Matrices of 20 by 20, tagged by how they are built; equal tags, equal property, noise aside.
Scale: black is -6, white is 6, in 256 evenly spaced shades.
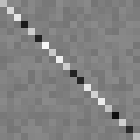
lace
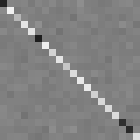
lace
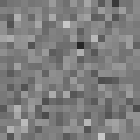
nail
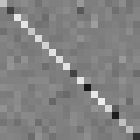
lace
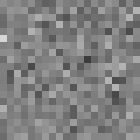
nail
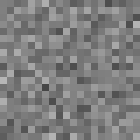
nail
